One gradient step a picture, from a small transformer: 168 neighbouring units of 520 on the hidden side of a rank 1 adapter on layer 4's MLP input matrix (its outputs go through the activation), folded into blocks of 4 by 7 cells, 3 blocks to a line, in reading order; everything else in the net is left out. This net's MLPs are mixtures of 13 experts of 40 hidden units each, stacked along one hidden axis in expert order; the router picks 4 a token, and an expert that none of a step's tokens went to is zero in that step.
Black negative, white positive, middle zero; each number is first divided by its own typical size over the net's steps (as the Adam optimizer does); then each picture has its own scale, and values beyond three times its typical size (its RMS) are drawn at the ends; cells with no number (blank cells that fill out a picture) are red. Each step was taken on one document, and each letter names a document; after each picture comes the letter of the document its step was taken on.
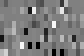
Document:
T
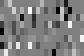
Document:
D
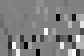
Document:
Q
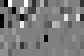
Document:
D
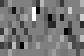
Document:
D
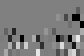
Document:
Q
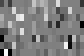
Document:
T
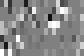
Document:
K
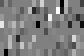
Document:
T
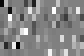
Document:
K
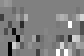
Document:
Q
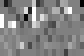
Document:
D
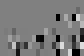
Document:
Q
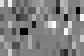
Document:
K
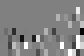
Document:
Q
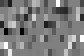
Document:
K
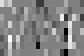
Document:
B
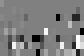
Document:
Q
